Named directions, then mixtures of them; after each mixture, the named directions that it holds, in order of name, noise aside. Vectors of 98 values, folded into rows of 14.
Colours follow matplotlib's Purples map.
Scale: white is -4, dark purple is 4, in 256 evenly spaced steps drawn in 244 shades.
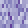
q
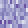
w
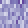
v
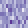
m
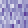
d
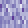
d, m, v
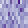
q, v, w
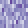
d, v, w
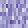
m, q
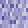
d, m, q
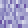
w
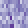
d, q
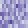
m, q, w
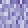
v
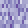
q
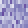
d, w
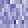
d, v, w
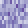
q, w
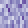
d, m, v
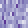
d, v, w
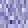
m
